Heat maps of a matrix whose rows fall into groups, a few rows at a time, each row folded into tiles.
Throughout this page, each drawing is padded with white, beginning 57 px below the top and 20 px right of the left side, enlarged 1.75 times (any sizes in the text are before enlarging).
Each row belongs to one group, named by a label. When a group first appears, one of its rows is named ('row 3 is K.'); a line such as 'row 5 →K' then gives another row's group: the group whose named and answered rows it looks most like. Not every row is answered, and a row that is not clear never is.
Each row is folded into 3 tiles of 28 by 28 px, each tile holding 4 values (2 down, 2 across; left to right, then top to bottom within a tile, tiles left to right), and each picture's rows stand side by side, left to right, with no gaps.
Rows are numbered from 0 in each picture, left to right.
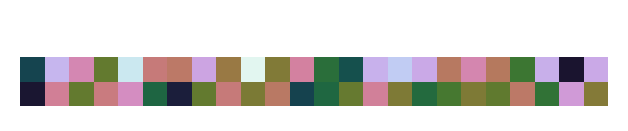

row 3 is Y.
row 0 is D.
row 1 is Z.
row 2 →Z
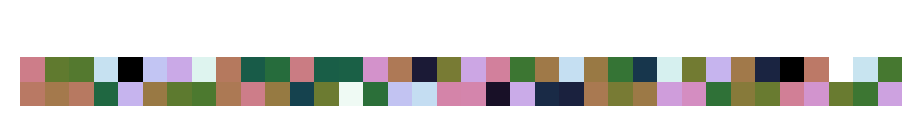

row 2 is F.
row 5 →Z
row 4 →Z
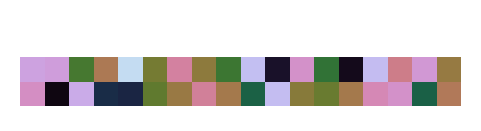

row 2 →Z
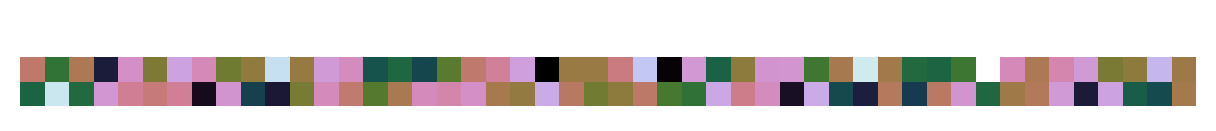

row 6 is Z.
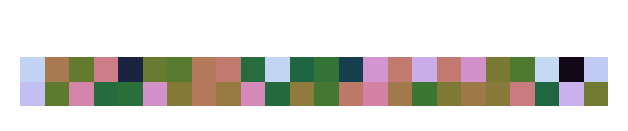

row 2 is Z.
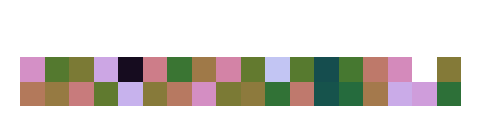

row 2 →D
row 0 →Y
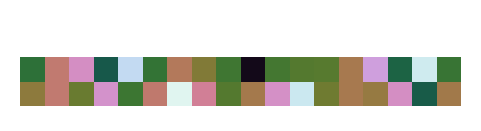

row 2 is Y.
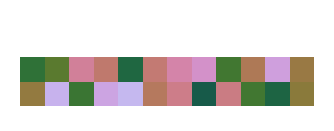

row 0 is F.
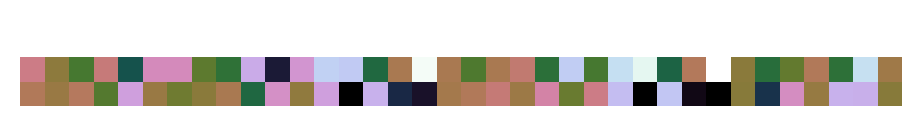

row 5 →D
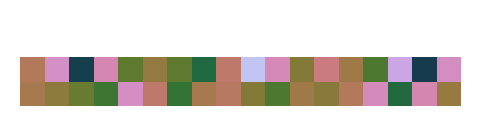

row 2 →Y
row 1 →Z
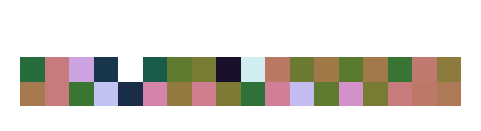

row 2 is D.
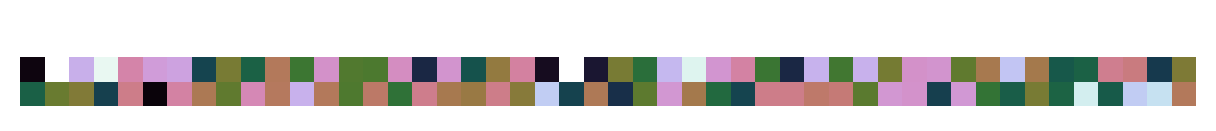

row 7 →F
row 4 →Z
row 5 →Z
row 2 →Y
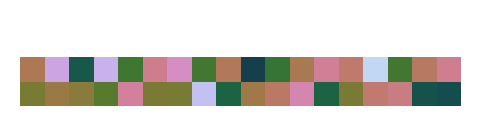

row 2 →Z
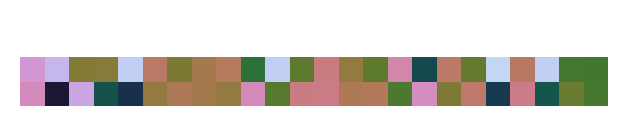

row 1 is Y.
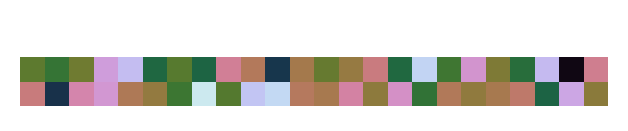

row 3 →Y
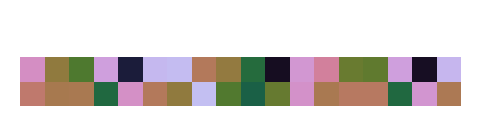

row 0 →Y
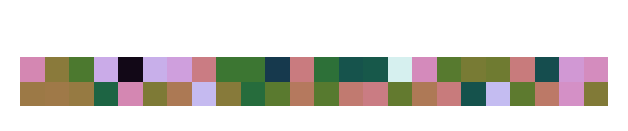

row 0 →Y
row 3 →D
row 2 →Z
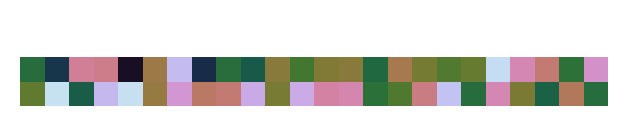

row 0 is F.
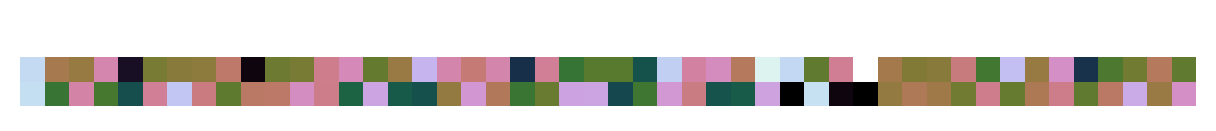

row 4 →Z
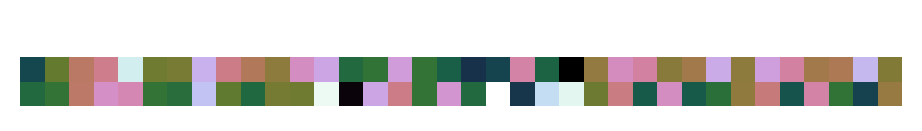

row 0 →D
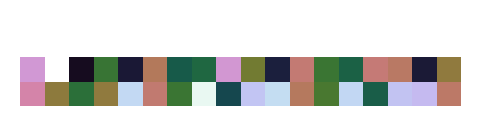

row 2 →F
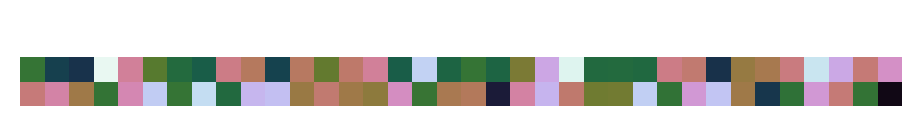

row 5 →Z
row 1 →F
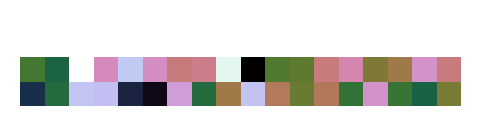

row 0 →Z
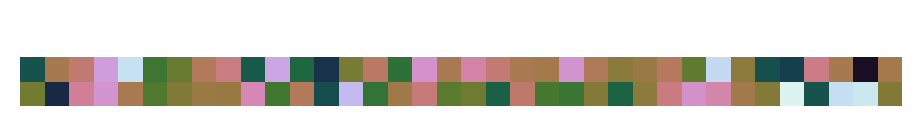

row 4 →D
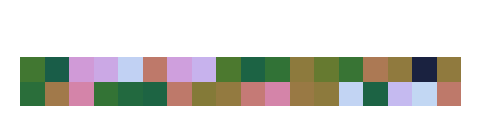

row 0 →Z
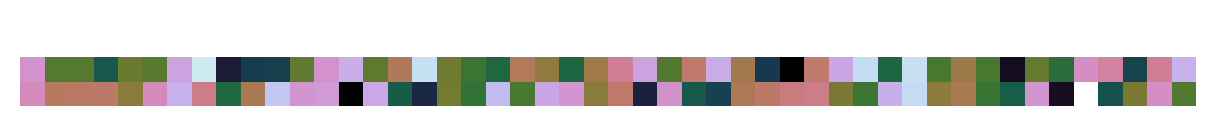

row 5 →Z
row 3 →F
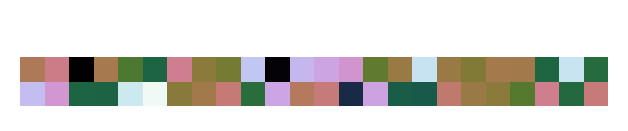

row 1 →Y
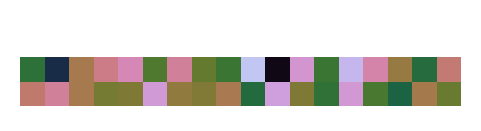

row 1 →Y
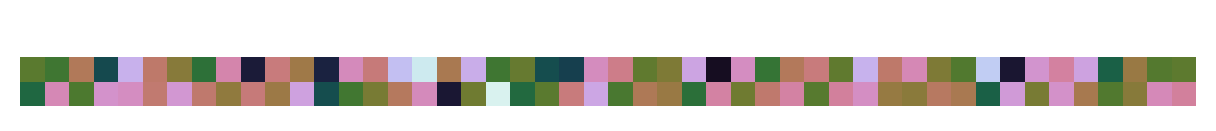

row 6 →Y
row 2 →D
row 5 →D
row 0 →D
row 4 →Y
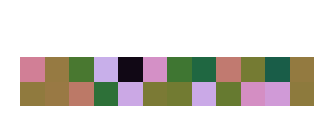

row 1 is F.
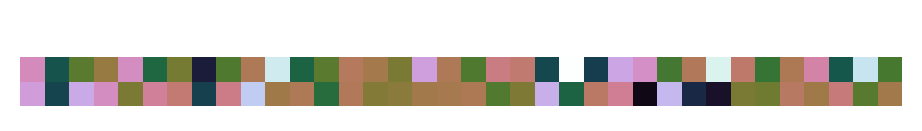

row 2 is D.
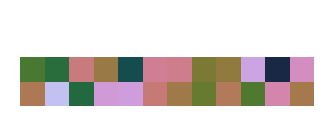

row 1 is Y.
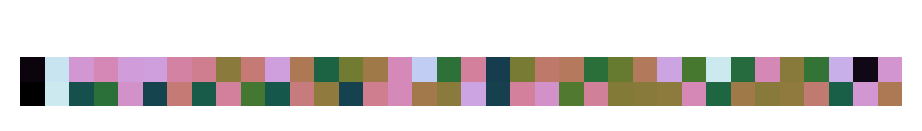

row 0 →D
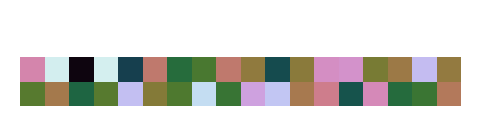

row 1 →F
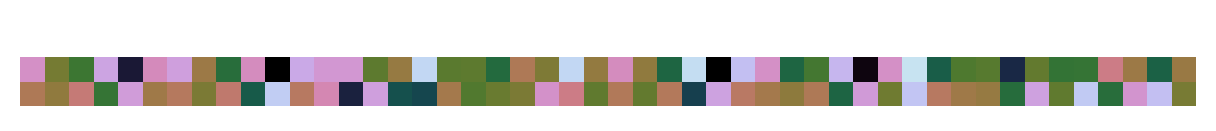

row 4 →Y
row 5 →Y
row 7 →F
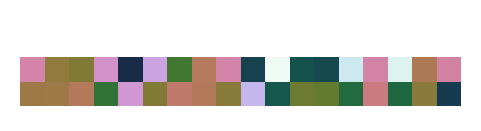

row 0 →Y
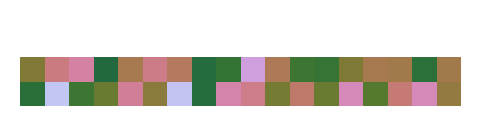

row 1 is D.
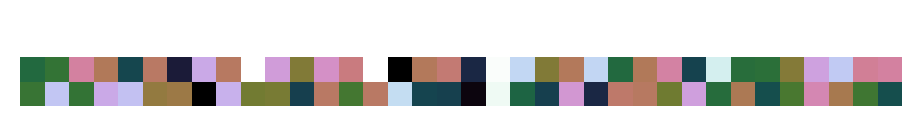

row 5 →Z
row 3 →D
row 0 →F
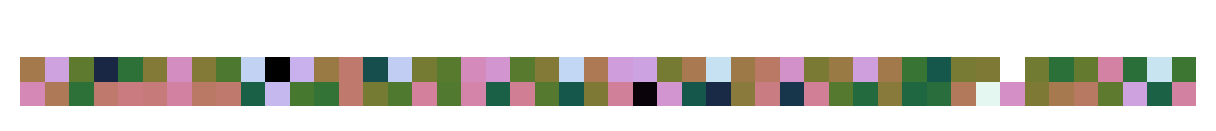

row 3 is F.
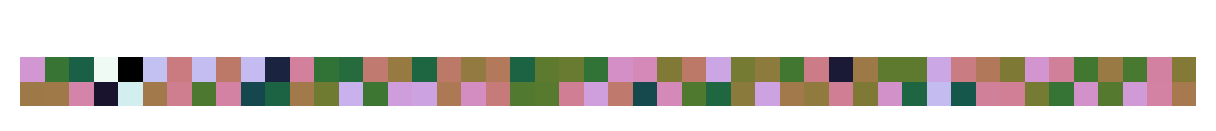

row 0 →Y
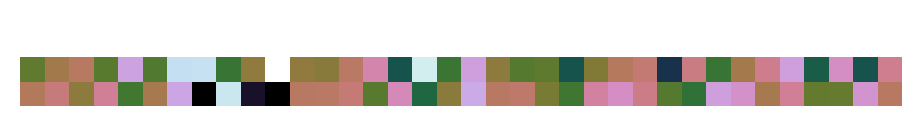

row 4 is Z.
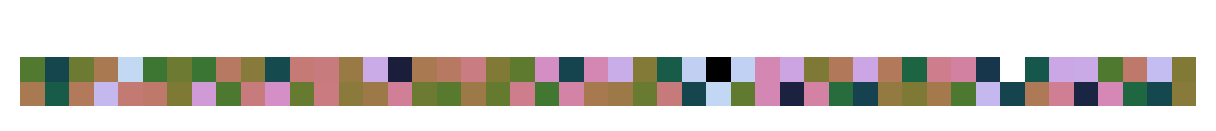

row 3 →Y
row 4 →Y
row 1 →F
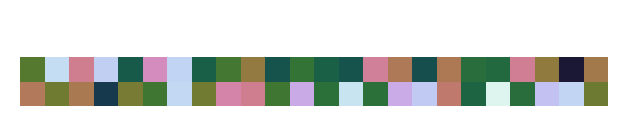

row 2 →F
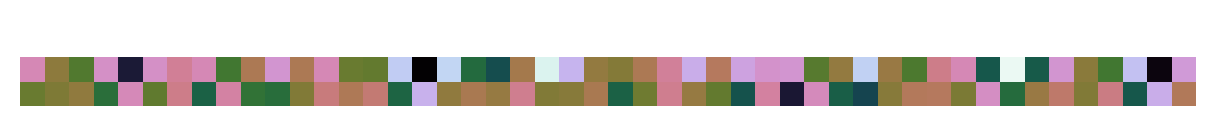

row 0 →Y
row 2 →Y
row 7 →Y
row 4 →Z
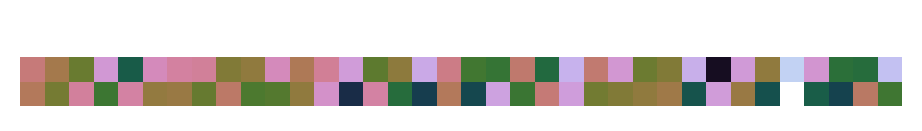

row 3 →D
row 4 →Y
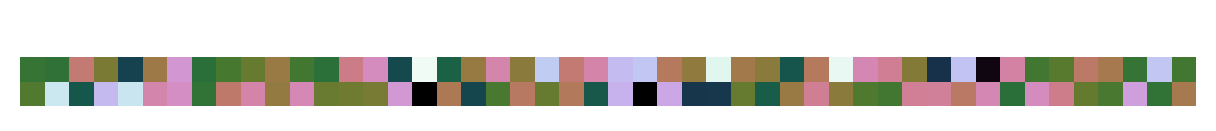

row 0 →F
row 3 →Z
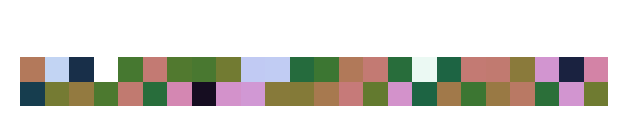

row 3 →Y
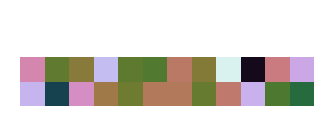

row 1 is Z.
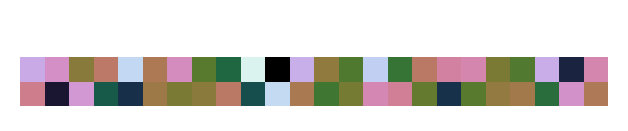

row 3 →Y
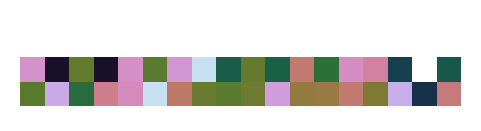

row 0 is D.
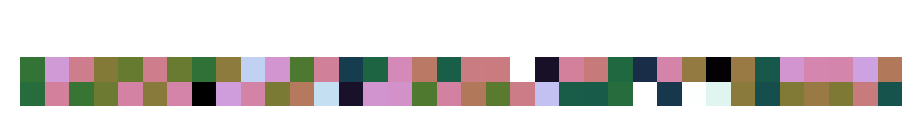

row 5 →D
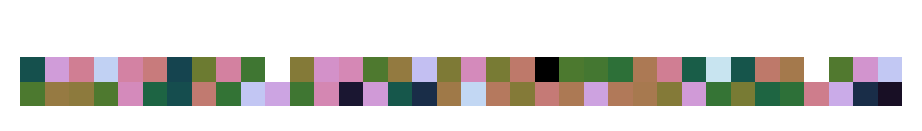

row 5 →Z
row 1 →D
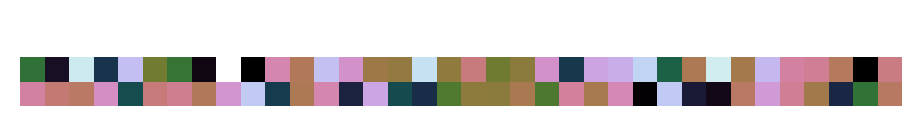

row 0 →Z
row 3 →Y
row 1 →Z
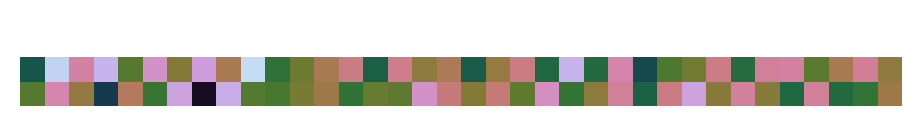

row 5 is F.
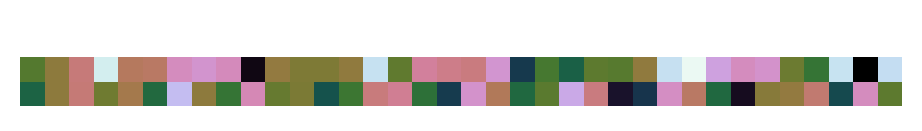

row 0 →Z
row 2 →Z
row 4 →Z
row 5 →Y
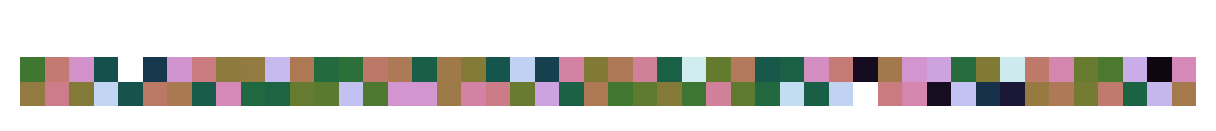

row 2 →F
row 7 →Y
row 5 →F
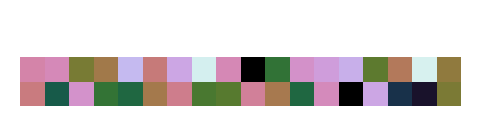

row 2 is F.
